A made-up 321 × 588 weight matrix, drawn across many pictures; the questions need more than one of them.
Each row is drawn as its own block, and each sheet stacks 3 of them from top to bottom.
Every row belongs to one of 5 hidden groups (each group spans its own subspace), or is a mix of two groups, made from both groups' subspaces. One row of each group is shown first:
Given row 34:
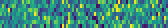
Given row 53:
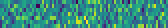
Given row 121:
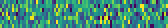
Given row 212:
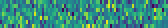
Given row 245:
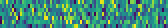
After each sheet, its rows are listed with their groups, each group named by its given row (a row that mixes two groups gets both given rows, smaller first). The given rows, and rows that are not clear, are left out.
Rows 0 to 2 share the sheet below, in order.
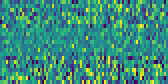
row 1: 245
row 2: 212
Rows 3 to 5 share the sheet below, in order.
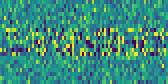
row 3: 53 and 245
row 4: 212
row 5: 53 and 212
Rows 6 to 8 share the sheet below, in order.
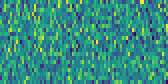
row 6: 34
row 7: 34
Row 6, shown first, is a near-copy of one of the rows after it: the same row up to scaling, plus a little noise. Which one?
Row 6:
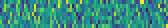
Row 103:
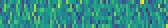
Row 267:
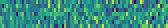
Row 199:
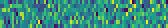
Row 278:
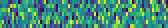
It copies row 103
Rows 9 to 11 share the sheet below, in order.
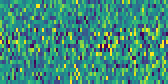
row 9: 53
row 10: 121
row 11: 34
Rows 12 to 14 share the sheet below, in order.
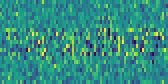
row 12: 121
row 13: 212
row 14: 34 and 121
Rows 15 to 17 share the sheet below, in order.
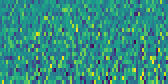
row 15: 245
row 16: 53 and 212
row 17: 212
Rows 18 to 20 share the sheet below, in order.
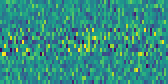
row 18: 212
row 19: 53
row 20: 245
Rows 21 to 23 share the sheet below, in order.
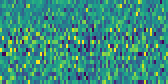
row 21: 245
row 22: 53
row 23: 53
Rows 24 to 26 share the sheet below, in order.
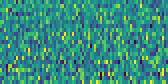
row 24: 121
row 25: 212 and 245
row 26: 121
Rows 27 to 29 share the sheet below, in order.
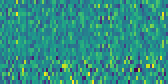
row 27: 121
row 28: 121
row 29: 245
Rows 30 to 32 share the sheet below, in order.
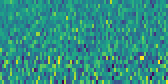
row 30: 212
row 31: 53
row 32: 34
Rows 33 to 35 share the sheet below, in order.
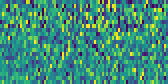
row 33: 212
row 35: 212
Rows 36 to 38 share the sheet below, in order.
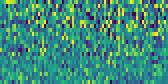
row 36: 212
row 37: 212
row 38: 212
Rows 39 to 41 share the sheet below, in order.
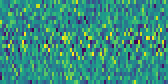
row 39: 53
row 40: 245
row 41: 245
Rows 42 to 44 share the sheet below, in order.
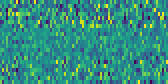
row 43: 121
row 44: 121
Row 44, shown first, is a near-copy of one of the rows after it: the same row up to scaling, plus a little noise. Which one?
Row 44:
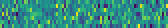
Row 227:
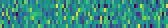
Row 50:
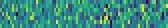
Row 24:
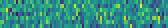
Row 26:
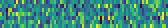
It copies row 227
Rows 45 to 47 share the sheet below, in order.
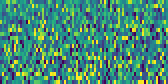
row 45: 212
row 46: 34
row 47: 53
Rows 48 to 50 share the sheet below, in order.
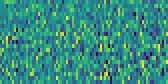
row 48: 212
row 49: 121
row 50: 121
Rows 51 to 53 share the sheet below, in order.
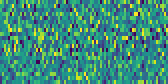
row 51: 34 and 245
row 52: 34
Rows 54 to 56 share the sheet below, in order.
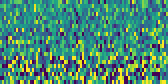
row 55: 121
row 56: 121
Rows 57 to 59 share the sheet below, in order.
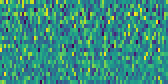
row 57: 245
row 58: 245
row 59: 53
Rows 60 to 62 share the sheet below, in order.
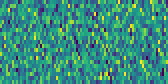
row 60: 34
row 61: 34 and 53
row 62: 121
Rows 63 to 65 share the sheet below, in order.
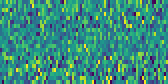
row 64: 53
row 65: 212
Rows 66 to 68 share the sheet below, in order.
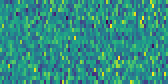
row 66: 212
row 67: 34 and 53
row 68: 34
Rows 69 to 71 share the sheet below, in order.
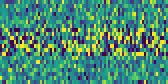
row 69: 212
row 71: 53
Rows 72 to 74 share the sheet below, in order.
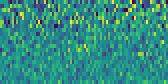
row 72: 34
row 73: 53
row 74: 34 and 212
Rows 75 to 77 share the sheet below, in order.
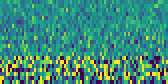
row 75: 212
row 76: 245
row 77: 121
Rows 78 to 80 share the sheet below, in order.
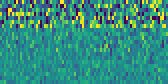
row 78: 121
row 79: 121
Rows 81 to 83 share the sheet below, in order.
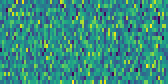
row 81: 121
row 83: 245
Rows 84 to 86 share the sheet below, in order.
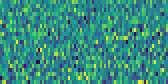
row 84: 53
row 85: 34
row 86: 53
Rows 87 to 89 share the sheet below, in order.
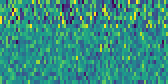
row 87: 245
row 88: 121
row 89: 53
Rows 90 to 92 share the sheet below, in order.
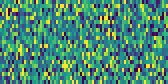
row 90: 121
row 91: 212
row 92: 245
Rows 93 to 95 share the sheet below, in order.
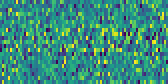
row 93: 121
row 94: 245
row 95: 121
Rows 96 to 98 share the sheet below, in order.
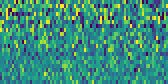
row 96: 121
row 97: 121 and 245
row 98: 245
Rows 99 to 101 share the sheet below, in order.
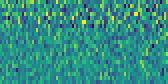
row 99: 245
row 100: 34 and 121
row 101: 121
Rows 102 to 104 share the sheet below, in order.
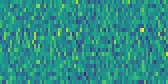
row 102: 53
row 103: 34
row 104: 53
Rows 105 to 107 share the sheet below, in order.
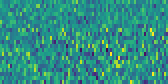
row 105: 53
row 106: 212
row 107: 34
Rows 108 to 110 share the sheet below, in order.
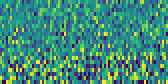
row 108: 34
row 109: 121
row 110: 53
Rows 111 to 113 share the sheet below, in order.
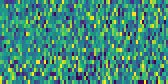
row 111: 212
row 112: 245
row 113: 53
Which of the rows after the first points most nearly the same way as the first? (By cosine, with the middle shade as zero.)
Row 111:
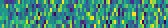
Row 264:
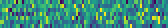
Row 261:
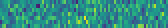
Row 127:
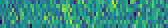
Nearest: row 261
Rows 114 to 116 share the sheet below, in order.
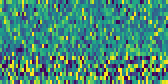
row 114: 34 and 245
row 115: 212
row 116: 121
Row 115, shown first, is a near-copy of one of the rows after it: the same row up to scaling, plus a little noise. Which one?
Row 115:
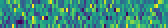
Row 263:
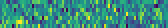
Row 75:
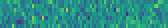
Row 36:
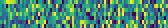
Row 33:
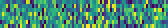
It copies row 75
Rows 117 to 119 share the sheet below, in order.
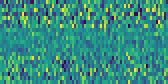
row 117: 245
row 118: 212
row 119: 245
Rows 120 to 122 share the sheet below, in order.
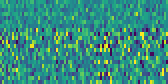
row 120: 245
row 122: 121
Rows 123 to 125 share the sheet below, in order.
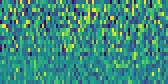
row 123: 53
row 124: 245
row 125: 34
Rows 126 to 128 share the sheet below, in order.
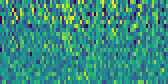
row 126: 245
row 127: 245
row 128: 53
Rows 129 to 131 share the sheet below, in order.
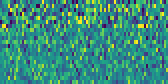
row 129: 53
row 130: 245
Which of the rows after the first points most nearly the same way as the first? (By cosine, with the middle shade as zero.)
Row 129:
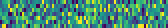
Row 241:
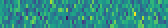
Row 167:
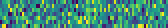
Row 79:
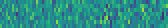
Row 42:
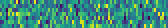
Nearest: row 167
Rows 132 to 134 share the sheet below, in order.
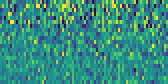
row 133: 34
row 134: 212
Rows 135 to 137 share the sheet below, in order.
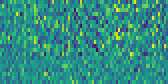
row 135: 34
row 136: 34
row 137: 245
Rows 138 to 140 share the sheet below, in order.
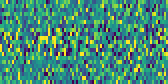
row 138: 245
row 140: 245
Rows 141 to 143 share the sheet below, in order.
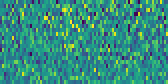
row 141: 245
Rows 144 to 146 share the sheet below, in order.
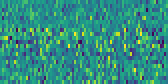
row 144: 121 and 245
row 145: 121
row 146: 212
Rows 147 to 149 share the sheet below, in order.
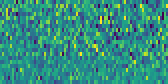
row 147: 121
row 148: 34
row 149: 34
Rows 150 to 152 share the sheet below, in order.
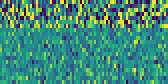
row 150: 121
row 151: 245
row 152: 212
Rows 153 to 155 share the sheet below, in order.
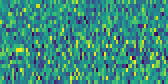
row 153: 53
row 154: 212
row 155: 34
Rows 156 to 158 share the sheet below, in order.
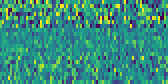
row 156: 121
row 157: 212
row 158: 34
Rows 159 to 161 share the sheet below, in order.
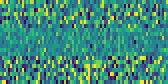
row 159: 245
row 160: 212
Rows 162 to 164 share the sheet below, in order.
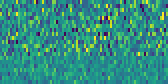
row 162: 121
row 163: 53 and 121
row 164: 245
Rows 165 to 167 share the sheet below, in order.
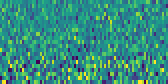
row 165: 121
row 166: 53
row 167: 53
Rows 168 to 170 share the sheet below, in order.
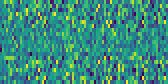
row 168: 212
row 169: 245
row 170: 212
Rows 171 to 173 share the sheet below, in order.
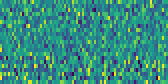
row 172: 245
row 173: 245
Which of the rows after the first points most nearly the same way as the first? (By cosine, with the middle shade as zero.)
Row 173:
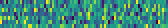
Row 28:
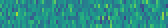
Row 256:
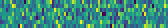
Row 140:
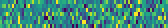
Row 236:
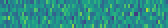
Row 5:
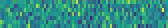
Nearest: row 236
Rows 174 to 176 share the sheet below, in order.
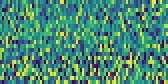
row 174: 121
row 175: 121
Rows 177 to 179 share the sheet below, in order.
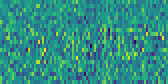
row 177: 53
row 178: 212
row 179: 53
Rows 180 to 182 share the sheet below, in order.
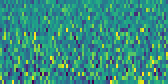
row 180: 245
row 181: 34
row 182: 212
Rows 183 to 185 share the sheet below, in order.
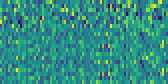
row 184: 121
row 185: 121
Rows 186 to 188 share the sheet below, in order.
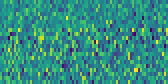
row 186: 212
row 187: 34
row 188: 245
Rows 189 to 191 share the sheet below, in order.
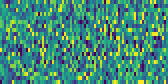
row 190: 212
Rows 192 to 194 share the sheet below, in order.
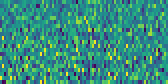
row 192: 53
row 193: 53
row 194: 53
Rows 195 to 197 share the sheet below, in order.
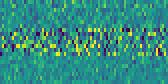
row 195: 121
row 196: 53
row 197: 34
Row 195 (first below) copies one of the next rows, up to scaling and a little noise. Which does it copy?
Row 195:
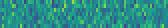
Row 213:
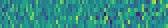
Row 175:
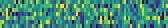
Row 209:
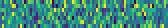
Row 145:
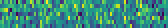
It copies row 209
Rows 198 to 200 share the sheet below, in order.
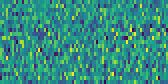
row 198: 121
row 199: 34
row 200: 245
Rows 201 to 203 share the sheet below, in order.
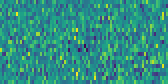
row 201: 121
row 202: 53
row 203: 121 and 212
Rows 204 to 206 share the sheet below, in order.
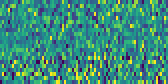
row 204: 34
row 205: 212
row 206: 53
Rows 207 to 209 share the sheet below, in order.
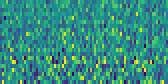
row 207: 245
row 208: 245
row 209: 121
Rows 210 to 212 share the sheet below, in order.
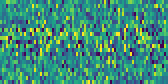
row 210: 212
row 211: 121
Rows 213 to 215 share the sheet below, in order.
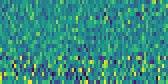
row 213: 121
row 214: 53
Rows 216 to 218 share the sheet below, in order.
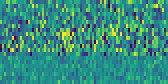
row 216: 212
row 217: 245
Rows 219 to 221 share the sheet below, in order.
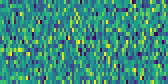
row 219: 34
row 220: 53 and 212
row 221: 212
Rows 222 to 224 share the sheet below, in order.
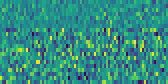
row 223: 212
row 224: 53
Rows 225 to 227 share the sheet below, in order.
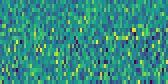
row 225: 53
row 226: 34
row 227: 121
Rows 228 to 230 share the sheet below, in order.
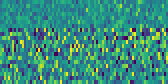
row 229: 34
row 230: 34
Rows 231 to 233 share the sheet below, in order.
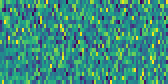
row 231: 34
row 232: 34 and 121
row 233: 212
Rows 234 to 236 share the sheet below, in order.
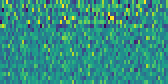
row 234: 53 and 245
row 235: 245
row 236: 245
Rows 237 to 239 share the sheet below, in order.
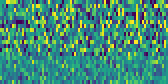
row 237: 212
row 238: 245
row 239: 212
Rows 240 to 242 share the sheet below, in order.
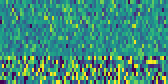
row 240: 245
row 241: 212
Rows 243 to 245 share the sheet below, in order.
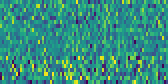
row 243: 53
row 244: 212
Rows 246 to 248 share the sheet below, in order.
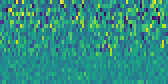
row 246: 121
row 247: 121
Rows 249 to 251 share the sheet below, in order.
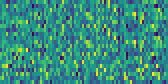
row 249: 212
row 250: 212
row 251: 121
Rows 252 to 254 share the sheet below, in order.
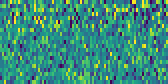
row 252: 34
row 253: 212 and 245
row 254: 53 and 212
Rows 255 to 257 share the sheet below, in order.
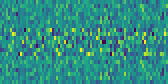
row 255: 121
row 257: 121
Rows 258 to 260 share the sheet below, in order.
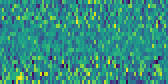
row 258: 53
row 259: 34
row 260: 212
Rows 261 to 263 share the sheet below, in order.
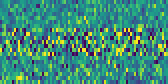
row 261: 53
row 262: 245
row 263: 212
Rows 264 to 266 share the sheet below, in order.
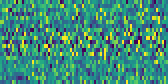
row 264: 121
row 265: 245
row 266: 212
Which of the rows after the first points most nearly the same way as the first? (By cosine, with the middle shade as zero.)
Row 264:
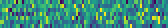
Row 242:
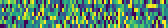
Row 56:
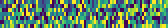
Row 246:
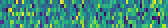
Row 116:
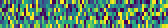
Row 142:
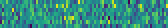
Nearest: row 142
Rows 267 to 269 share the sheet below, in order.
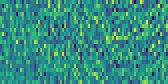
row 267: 34
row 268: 34
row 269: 34
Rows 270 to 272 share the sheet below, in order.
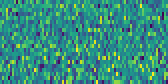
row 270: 121
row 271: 53
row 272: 34
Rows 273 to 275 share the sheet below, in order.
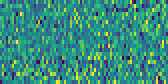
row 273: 34
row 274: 121
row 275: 53
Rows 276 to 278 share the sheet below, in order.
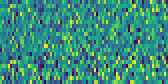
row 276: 34
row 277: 245
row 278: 34
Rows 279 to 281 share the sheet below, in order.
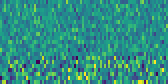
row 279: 34
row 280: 53
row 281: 53
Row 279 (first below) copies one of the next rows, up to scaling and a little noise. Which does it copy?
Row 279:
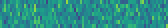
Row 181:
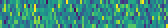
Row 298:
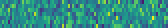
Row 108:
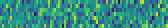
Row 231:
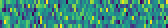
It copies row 181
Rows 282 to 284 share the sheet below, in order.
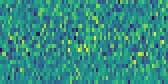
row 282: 34
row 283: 53
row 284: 34
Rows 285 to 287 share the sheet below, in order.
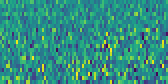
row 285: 245
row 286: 121
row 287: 212
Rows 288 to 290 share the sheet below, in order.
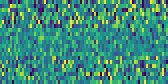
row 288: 34
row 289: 34
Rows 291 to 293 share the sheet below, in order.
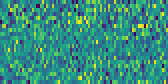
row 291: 53
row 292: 34
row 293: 53 and 212
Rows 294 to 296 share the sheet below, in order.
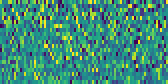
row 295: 245
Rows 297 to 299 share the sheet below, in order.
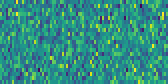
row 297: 121
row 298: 34
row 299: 212
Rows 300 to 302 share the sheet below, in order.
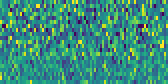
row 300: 53
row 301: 121
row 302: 245
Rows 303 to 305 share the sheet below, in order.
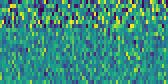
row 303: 34
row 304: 212
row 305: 245
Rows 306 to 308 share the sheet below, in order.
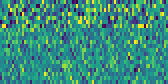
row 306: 53
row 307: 245
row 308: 245
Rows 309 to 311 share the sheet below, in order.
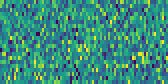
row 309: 34 and 121
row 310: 53
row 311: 34
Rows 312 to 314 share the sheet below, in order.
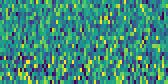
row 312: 121
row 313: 121
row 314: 245
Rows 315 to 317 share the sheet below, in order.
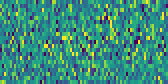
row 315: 121
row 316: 245
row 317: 53
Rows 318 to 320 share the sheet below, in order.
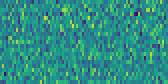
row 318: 245
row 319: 121
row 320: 53
